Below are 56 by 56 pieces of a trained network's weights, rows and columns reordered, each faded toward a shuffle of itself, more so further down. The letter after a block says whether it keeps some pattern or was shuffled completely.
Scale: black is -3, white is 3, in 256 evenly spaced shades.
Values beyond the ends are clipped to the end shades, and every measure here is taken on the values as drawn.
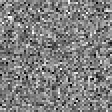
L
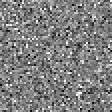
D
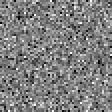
D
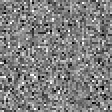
L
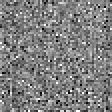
L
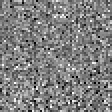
L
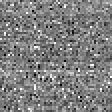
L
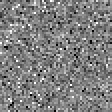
D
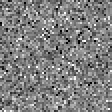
D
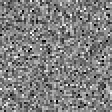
D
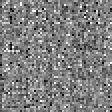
L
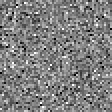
D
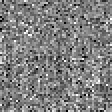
L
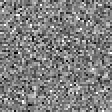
D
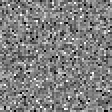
D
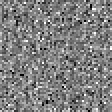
L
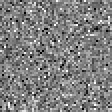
D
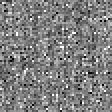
L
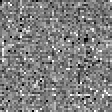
L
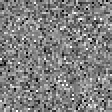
D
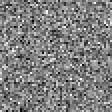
D
